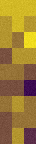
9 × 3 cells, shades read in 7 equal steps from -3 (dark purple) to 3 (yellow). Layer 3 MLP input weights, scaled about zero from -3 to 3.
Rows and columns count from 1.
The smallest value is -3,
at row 6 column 3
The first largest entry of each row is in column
1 2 3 2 1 1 2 2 2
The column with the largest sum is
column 2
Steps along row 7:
up down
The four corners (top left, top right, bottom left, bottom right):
2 2 -1 -2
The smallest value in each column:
-1 -1 -3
